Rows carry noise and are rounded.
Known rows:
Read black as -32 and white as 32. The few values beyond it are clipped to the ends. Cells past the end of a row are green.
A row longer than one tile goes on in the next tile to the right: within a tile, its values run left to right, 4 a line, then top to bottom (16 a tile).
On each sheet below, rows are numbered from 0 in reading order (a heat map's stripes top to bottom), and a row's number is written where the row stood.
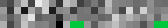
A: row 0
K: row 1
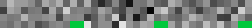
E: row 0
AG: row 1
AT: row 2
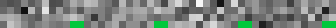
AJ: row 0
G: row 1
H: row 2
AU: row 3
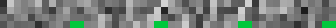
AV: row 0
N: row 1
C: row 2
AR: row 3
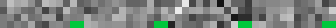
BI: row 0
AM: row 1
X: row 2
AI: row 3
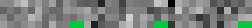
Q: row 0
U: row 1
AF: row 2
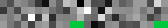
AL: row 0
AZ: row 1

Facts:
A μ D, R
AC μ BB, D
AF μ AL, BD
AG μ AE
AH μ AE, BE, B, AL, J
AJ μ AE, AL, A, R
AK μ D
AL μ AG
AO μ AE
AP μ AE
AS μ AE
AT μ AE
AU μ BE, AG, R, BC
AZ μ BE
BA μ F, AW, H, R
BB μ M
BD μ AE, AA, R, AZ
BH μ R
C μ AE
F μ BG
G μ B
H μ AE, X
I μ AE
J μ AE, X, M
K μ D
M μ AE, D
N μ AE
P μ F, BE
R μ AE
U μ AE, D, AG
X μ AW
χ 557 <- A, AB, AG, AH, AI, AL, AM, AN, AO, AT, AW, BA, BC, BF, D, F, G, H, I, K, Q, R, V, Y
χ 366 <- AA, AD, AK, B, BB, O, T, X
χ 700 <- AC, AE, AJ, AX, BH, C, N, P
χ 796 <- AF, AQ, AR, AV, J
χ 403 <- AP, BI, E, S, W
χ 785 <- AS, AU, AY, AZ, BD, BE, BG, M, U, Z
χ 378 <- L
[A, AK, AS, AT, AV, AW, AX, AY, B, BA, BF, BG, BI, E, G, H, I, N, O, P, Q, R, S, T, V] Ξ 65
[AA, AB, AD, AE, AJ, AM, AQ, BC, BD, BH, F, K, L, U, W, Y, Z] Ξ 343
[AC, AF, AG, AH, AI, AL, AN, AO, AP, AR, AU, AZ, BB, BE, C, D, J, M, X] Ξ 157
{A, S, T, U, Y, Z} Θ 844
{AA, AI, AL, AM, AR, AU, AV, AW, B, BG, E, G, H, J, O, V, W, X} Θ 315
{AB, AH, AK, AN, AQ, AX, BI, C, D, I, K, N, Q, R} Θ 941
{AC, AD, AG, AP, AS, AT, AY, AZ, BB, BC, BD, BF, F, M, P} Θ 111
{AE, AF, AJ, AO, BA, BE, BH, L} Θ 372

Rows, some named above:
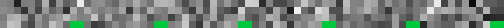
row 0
AE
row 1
AY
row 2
C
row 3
P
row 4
AR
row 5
X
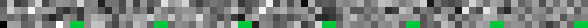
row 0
J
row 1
AE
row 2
AW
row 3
X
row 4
AX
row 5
P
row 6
W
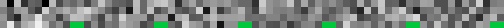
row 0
F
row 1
BG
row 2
AC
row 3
AV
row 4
BH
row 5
AP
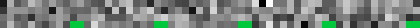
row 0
AQ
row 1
BH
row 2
AJ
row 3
BB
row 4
B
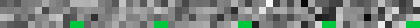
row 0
Z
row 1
G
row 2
AH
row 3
X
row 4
BD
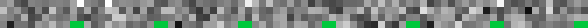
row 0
AS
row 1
D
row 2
AS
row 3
BA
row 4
AA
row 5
M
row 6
AJ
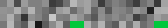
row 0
L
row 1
AO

